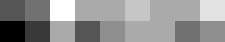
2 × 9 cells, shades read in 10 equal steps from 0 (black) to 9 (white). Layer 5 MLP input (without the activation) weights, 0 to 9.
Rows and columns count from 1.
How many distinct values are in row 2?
6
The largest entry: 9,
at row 1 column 3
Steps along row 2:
up up down up up same down up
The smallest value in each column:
0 2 6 3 5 6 6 4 5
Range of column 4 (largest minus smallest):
3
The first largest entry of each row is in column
3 3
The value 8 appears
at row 1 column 9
